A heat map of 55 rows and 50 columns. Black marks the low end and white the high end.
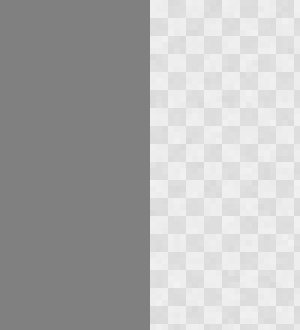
It is made of 1 by 2 panels. Panel 1,1: middling, flat. Panel 1,2: very high, checkered, faint in contrast.
